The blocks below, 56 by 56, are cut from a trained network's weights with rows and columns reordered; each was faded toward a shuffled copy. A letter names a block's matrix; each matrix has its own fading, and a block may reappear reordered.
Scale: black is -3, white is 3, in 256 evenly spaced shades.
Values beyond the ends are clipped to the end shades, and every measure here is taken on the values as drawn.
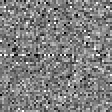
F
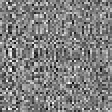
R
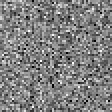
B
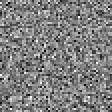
B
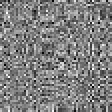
R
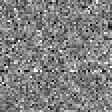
F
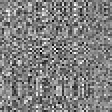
R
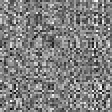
R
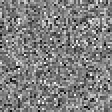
B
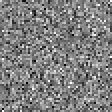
F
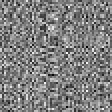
R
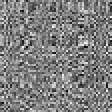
R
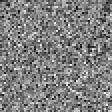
F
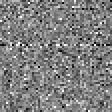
F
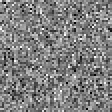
B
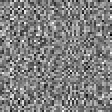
R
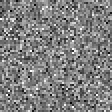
B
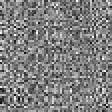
R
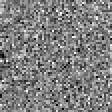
B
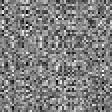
R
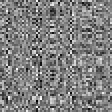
R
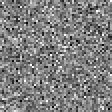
B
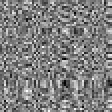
R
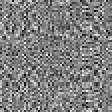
R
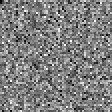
F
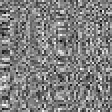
R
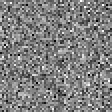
B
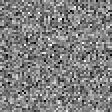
F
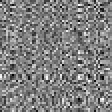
R
